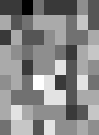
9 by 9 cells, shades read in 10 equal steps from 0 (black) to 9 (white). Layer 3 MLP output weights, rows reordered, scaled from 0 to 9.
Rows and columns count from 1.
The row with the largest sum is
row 9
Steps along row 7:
down same same up same down up same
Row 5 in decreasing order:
8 6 6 6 5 5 5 3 2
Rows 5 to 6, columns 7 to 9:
3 6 5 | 3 8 4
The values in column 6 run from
2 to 8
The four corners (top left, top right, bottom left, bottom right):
2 3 4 5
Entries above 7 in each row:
0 0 0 0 1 3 2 1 1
